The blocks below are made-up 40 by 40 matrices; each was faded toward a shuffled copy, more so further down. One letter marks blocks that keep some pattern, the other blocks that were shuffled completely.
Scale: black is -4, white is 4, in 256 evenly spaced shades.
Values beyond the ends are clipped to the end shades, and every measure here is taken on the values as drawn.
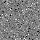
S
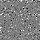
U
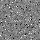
S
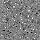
S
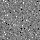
S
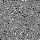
S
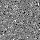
S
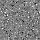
S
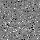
U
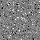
S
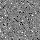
S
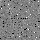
S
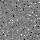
S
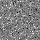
S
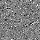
U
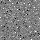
S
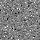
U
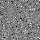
S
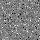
S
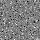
S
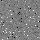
S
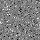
U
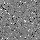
S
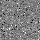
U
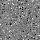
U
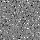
U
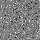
U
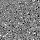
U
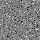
S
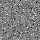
S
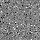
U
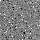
S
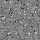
S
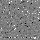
U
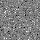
U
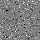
U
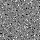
S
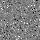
S
